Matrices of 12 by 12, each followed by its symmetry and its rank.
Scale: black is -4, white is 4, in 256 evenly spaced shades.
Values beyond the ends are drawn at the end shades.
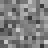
antisymmetric, full rank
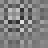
symmetric, rank one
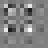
symmetric, rank one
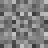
antisymmetric, rank two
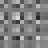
symmetric, rank one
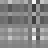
neither, rank one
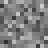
antisymmetric, full rank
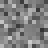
antisymmetric, full rank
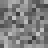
antisymmetric, full rank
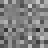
antisymmetric, rank two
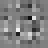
antisymmetric, rank two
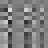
neither, rank one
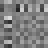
antisymmetric, rank two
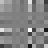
symmetric, rank one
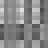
neither, rank one
